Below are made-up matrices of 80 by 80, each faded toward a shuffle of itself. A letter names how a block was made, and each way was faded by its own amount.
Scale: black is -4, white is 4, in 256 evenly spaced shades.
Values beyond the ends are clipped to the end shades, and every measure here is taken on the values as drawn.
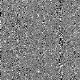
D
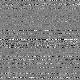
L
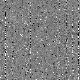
D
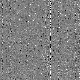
D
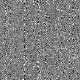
D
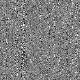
D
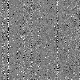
D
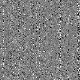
D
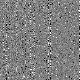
D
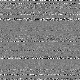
L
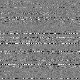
L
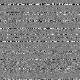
L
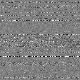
L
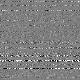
L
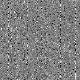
D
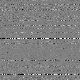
L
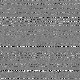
L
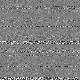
L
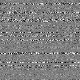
L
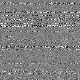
L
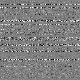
L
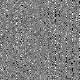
D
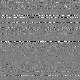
L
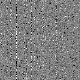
D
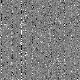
D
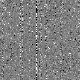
D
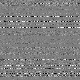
L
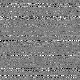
L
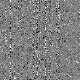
D
